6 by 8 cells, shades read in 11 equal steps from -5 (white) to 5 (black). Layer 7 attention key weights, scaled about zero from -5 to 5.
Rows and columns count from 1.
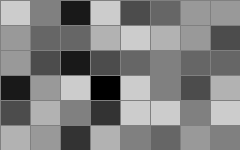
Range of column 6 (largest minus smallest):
4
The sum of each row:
-1 -5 10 2 -6 -2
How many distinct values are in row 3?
5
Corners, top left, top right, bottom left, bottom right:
-3 -1 -2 0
